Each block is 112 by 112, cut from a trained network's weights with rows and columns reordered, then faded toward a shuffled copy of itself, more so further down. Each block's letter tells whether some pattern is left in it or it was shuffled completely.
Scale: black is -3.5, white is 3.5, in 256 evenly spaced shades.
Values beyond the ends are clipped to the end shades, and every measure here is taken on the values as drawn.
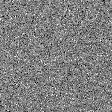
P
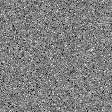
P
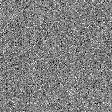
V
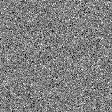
V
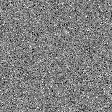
P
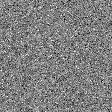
P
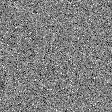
P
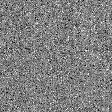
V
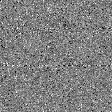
V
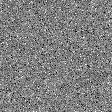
P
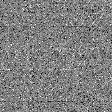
V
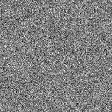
V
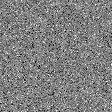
P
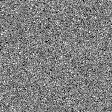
P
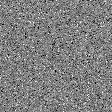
P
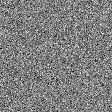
P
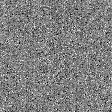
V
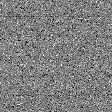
V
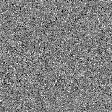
V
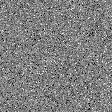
P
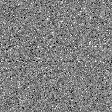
V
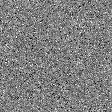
P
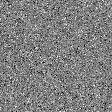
P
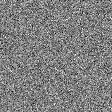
P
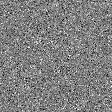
P
